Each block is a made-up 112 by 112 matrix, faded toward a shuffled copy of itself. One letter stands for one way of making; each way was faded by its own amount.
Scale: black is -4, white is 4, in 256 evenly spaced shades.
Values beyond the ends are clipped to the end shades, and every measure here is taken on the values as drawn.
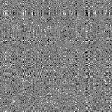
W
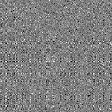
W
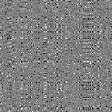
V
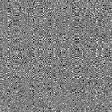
W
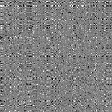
V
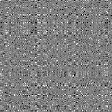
V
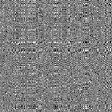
W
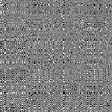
V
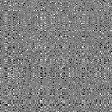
V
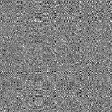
W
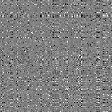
V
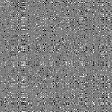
V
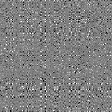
V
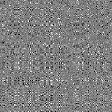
V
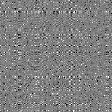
V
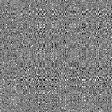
W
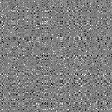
V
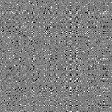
V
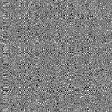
W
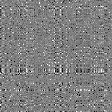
V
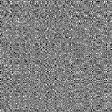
W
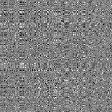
W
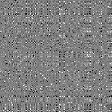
V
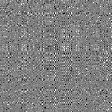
V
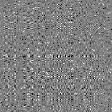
V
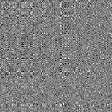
W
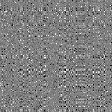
V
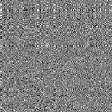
W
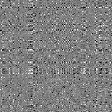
V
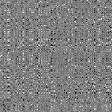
V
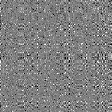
V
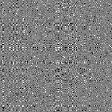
V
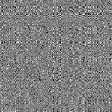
W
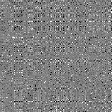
V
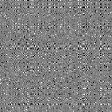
V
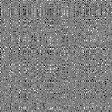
V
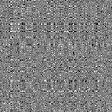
W
